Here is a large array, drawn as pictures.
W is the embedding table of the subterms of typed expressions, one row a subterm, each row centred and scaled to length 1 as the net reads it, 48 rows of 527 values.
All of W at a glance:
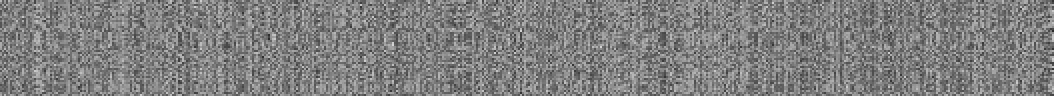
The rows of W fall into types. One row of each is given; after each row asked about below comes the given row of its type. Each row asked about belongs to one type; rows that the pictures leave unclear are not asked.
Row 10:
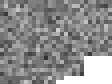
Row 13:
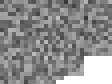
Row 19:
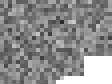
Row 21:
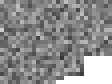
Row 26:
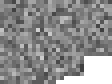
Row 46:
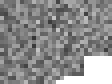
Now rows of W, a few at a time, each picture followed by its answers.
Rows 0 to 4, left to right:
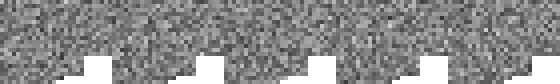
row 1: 26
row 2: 13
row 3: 26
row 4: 26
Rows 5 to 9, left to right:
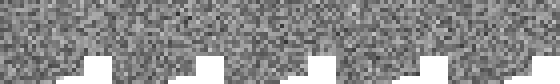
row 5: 13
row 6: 10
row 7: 10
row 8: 21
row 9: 13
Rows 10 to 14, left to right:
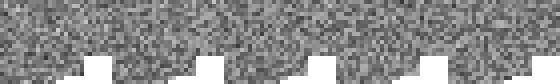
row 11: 13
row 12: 13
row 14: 21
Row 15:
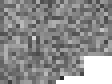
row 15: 10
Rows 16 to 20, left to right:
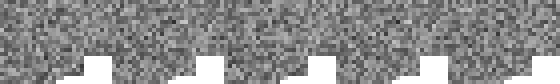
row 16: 26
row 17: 19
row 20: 13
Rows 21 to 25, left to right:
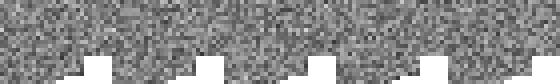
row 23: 46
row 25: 13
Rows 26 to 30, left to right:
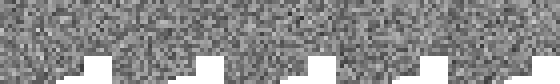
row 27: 21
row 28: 10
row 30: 46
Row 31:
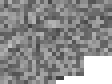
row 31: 21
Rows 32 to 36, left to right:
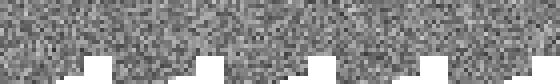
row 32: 13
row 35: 10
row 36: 19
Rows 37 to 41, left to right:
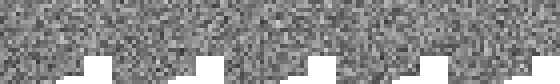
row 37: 21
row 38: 19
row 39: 21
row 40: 26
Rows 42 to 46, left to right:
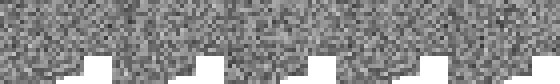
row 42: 26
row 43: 26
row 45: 26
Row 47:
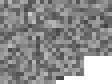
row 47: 21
